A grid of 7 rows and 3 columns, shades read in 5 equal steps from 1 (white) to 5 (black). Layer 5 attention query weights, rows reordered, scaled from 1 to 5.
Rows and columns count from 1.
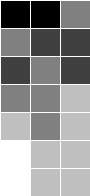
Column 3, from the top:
3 4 4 2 2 2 2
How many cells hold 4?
4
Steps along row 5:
up down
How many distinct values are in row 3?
2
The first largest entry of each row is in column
1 2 1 1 2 2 2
